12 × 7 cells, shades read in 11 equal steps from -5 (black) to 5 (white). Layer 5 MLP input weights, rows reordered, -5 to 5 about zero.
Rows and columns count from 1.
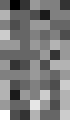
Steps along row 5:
same down up down up down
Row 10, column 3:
1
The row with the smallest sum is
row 1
